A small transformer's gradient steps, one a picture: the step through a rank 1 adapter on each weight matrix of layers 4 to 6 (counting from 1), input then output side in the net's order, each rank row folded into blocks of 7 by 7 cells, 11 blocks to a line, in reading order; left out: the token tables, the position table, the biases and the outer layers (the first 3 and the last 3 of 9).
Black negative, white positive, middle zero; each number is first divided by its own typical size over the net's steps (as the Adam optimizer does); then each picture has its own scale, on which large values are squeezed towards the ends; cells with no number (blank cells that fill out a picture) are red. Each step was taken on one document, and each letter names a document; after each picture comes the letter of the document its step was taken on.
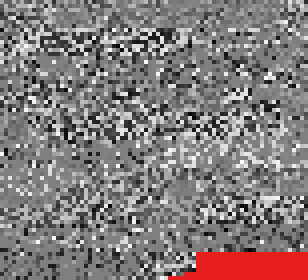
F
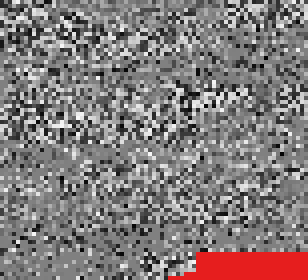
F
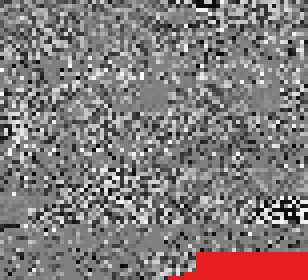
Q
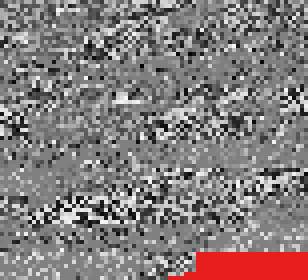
F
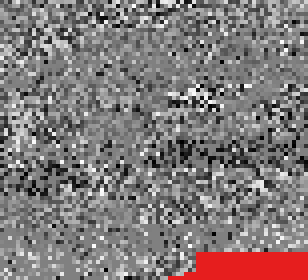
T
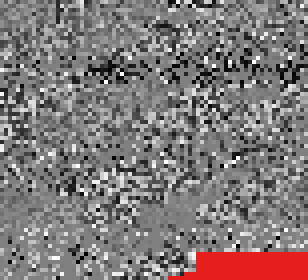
Q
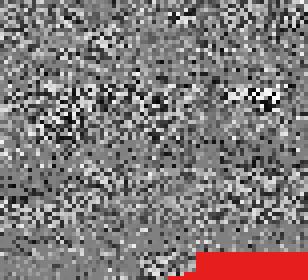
F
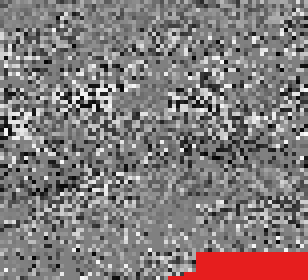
T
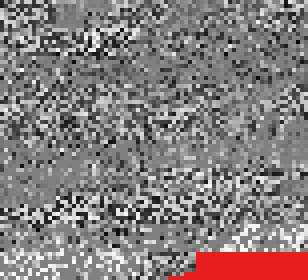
F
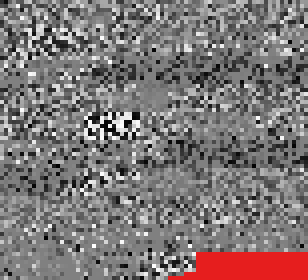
T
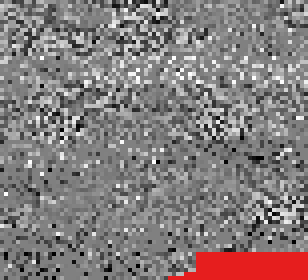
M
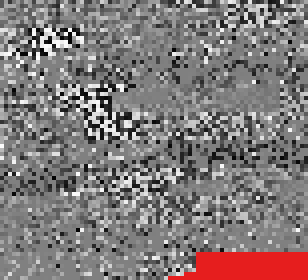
Q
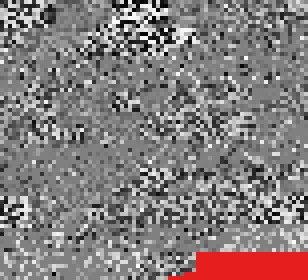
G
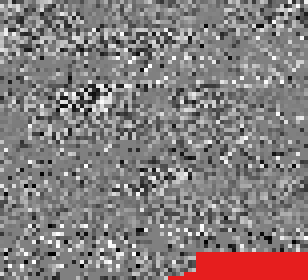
M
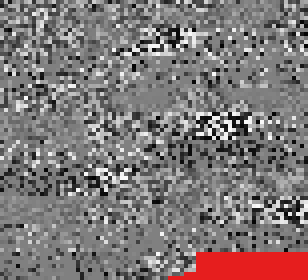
Q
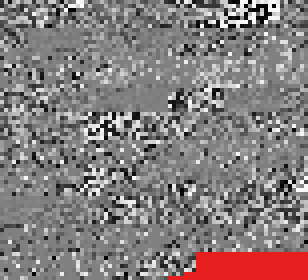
Q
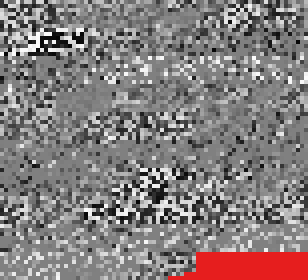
F
